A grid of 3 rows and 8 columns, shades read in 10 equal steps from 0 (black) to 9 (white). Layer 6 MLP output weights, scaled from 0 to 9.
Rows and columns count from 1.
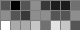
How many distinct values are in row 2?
3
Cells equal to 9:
1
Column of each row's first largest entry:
4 1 1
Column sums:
17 9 11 17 11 12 11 12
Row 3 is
9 6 6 7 4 8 7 3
